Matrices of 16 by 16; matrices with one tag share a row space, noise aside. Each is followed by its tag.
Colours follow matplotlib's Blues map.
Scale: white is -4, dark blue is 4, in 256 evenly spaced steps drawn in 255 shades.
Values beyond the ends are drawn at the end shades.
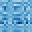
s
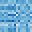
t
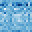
s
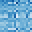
t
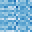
t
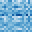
s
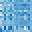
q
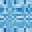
s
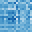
t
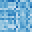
t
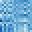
q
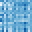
q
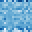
s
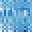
q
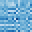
t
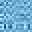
q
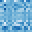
s
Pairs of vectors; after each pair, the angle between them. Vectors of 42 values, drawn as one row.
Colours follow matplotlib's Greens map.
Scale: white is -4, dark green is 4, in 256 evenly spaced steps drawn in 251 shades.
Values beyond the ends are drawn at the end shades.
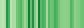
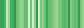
nearly opposite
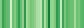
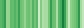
orthogonal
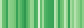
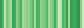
partly opposed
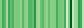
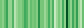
partly opposed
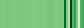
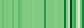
nearly parallel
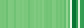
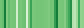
partly opposed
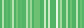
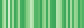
partly aligned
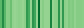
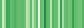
nearly opposite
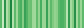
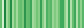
nearly parallel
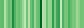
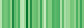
partly aligned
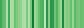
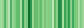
partly opposed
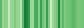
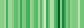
partly aligned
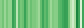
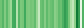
nearly parallel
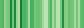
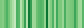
partly opposed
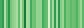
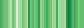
orthogonal
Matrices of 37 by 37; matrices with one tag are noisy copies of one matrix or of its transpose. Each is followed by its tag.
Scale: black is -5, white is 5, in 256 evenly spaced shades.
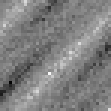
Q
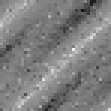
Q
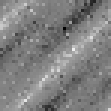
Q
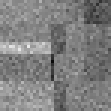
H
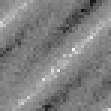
Q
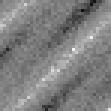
Q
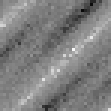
Q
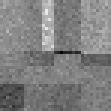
H
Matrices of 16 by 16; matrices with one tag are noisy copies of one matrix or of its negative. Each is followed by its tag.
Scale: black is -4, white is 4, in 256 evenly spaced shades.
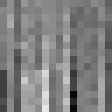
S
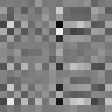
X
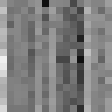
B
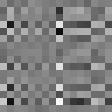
X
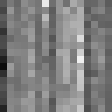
B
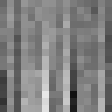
S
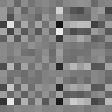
X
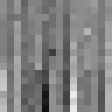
S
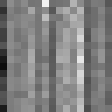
B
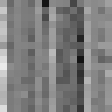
B
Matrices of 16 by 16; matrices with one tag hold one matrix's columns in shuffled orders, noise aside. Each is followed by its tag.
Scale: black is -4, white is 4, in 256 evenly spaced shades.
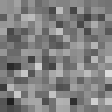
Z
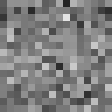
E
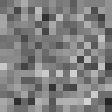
Z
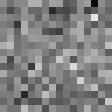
E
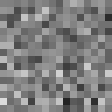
Z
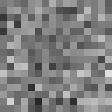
Z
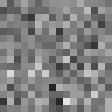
Z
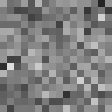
E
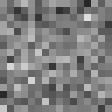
E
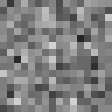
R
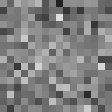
E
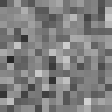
R
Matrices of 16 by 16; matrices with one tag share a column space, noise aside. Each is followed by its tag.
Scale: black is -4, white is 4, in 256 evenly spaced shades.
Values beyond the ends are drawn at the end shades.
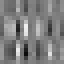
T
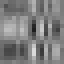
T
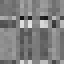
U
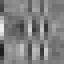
T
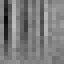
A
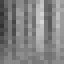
A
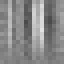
A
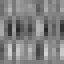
T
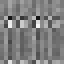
U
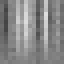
A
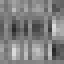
T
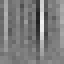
A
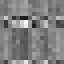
U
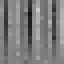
A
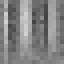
A
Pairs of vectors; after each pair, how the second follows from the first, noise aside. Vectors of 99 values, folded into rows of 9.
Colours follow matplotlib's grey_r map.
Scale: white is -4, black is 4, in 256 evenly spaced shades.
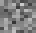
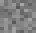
shrunk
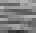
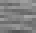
shrunk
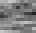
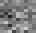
shuffled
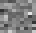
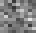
shuffled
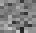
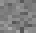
shrunk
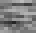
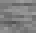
shrunk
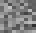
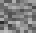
shuffled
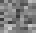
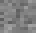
shrunk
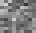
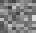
shuffled
